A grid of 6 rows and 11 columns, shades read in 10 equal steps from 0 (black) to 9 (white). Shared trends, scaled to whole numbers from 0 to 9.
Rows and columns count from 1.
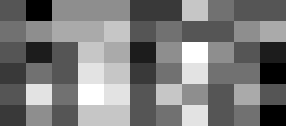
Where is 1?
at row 3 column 2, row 3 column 6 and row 3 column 11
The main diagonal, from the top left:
3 5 3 8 8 3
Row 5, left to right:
3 8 4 9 8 3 7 5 3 6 3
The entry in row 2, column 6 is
3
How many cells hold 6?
5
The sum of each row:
39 52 44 46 59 46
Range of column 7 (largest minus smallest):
5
